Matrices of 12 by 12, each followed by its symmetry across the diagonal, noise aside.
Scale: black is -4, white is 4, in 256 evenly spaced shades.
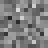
antisymmetric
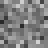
antisymmetric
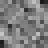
symmetric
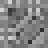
symmetric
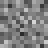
antisymmetric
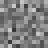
neither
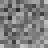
symmetric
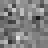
antisymmetric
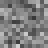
neither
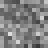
neither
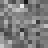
neither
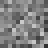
symmetric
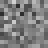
antisymmetric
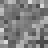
symmetric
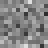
neither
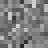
neither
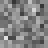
neither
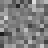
antisymmetric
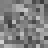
antisymmetric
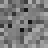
symmetric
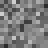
symmetric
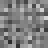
antisymmetric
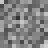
symmetric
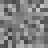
antisymmetric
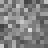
symmetric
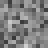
neither
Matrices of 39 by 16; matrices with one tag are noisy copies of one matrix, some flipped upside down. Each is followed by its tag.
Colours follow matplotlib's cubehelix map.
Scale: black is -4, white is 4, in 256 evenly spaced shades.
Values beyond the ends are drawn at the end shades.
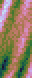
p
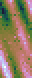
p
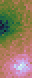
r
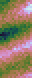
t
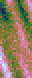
p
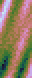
p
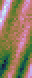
p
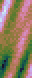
p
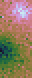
r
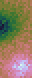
r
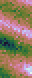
t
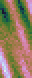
p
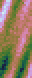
p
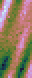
p
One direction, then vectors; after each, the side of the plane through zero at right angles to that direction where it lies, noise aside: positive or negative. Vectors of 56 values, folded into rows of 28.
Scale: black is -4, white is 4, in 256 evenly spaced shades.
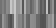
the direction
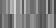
positive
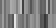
positive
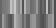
positive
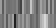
negative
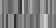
negative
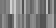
positive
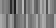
negative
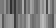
negative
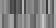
negative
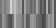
positive
